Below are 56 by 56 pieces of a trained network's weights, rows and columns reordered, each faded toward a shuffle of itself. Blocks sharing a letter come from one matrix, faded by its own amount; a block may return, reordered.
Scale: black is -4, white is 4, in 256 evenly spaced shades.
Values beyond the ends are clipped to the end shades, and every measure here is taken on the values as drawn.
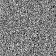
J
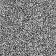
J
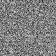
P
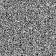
J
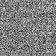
P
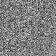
J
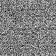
P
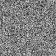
J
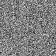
J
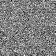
P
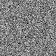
J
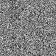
J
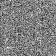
J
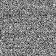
P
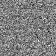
P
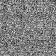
P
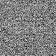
P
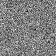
J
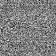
P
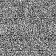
P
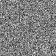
J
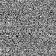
P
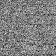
P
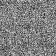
P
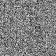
J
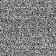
P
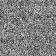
P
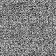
P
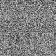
P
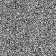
J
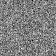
J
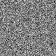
J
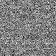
P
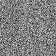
J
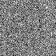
J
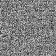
P
